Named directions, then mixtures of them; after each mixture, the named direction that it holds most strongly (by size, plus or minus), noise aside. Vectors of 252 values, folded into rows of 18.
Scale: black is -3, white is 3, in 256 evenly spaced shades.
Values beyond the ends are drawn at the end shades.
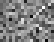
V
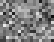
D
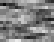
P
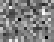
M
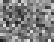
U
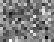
M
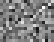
V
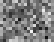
M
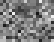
D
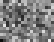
U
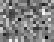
M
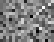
V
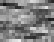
P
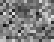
D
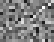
V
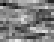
P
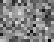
U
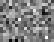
M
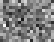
U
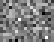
M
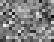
D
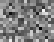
V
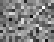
V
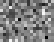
M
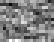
P
